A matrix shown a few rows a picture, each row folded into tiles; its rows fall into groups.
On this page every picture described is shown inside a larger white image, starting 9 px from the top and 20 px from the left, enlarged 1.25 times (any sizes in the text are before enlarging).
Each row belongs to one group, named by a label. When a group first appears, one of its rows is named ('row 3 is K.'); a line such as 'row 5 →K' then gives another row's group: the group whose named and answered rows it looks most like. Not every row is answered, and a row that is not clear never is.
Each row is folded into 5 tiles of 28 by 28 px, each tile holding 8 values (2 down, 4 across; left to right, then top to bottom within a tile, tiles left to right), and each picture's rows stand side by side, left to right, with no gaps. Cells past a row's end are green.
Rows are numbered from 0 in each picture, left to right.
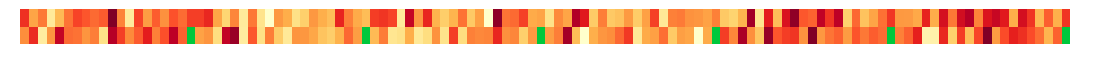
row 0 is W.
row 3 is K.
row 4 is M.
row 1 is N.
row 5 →M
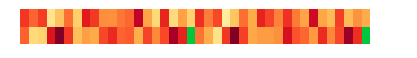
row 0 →W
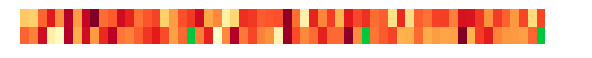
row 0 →M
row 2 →M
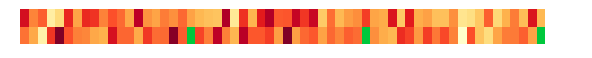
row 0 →W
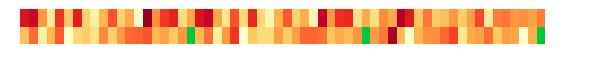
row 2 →K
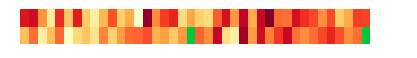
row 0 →N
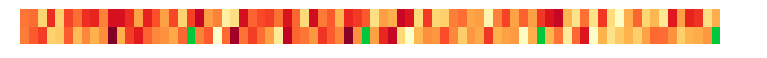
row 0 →M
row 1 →W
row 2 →K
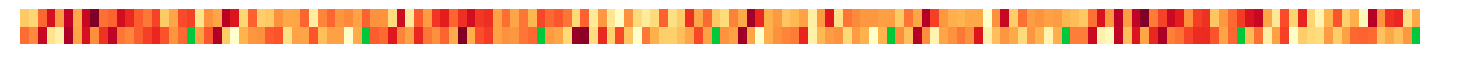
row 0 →M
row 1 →K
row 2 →M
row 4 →K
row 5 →K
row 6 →M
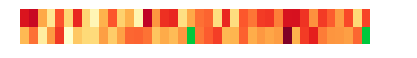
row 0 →N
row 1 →M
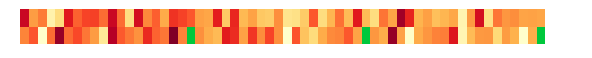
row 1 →N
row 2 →K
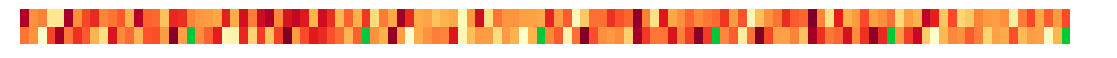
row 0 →W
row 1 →M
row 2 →K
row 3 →W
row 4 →W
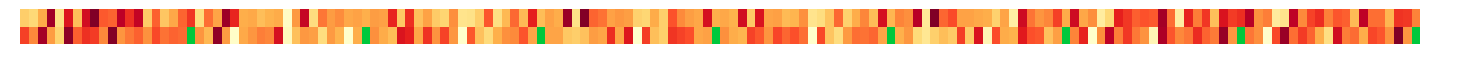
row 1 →K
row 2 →N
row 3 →N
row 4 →N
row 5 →N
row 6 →W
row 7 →W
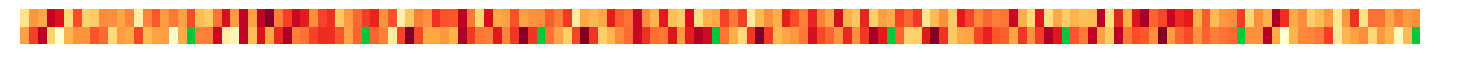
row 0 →K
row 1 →M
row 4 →W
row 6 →M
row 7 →K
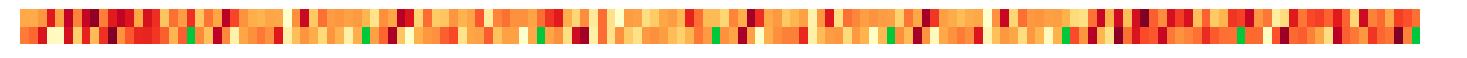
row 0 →M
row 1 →K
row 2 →K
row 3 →N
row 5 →K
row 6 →M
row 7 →W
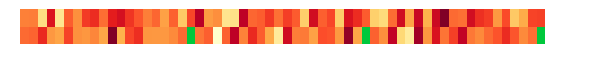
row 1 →W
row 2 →M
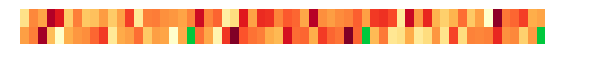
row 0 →K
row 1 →W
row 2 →N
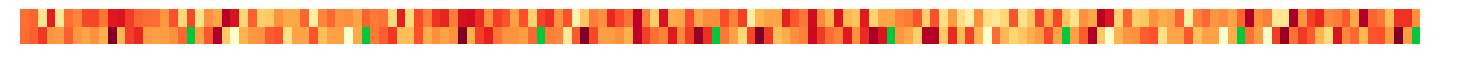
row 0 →M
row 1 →K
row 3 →W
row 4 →W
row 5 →N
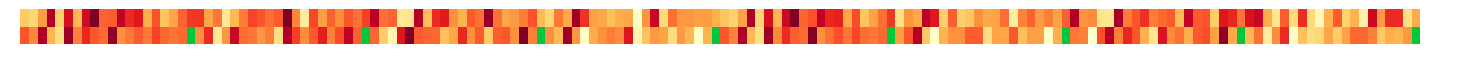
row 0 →M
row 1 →W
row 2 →W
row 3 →K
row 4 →M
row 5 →K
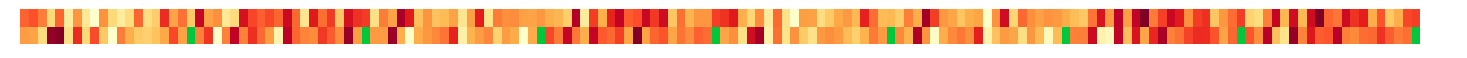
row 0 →N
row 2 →K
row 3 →M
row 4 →N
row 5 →K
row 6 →M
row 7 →M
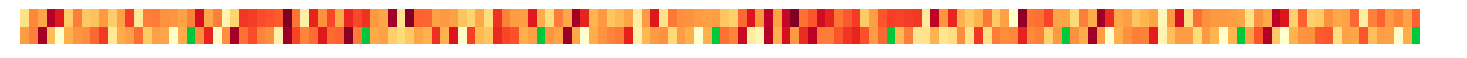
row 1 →W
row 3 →K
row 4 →M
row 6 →K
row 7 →K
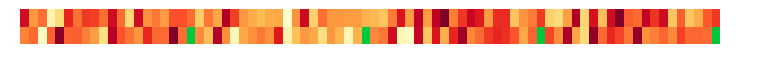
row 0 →W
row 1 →K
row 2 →M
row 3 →M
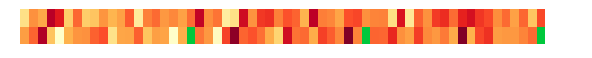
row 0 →K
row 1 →W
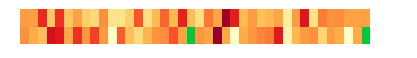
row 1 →K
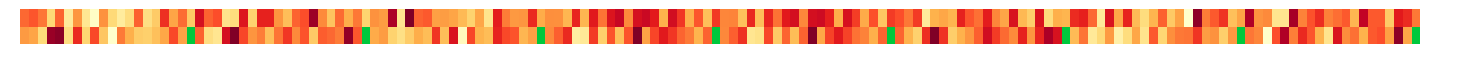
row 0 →N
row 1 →W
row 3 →M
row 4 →M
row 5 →W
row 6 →N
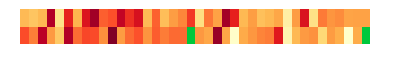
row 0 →M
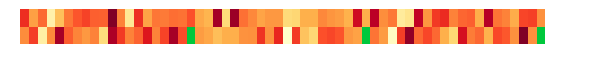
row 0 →W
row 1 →N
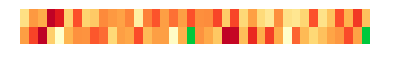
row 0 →K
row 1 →N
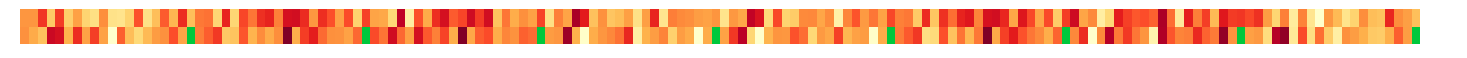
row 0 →N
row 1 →M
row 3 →K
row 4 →K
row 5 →M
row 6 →W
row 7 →N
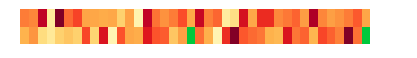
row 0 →N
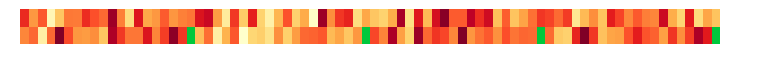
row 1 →N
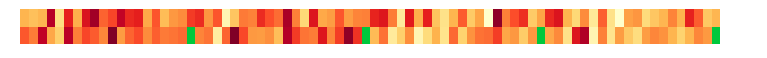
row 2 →N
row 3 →N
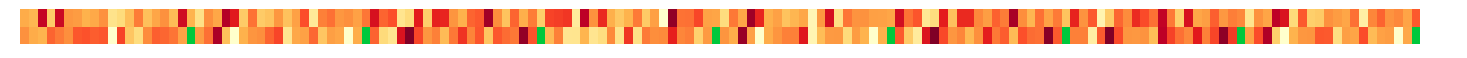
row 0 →N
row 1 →K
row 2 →W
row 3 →N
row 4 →K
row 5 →W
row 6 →W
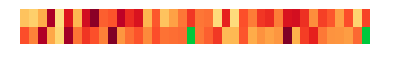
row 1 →M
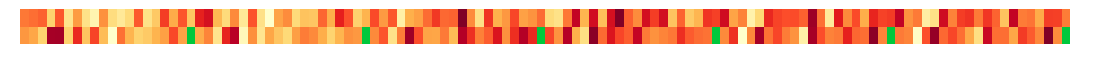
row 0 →N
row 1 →N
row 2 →W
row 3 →M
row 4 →W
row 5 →W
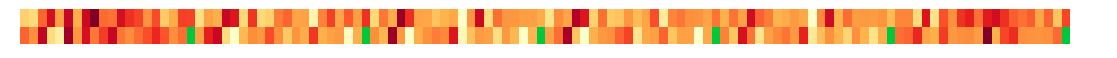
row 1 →K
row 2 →K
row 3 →K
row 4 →K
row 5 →M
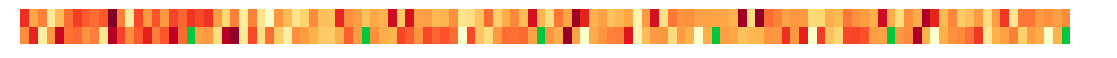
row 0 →W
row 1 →N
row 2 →N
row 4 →N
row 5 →K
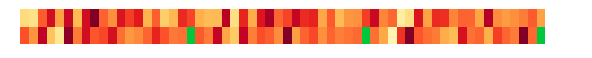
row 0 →M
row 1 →M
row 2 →W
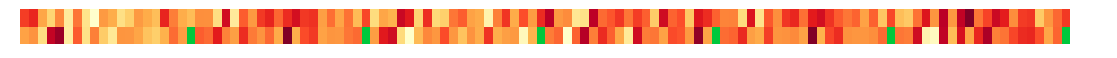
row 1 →M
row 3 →W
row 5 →M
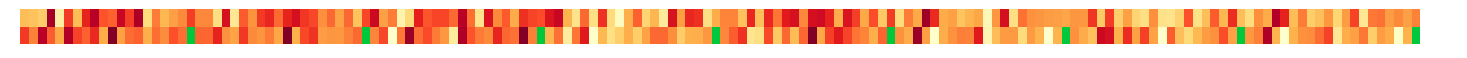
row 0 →M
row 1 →M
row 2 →W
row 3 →N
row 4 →M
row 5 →K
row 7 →K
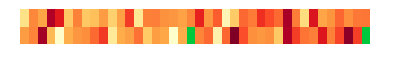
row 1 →W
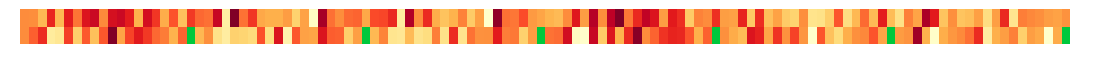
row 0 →M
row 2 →N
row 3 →M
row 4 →N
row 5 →K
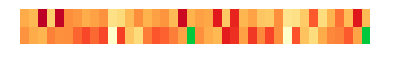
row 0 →N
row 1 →N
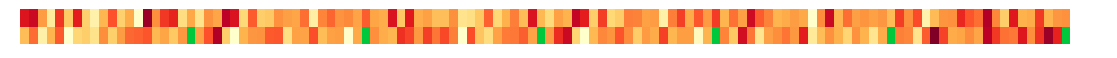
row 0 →N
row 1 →K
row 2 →N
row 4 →K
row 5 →W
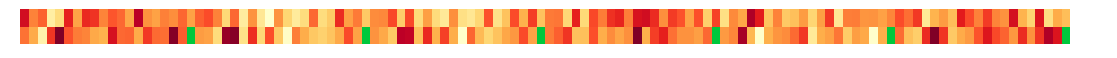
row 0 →W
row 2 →N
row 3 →M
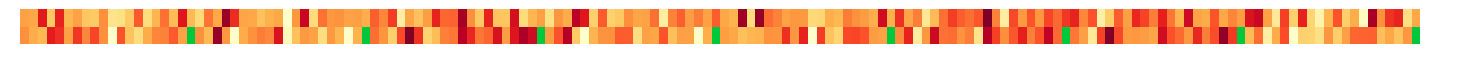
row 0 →N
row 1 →K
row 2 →W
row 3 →K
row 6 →W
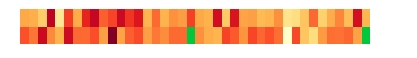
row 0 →M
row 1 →N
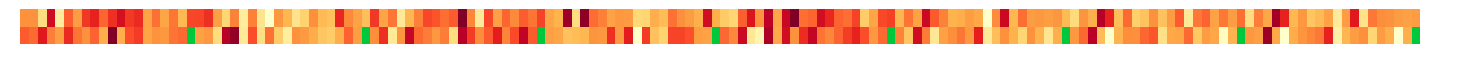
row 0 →M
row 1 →N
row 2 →W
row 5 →K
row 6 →K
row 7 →K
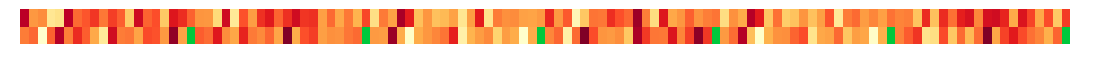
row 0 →W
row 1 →M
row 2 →K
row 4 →K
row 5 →M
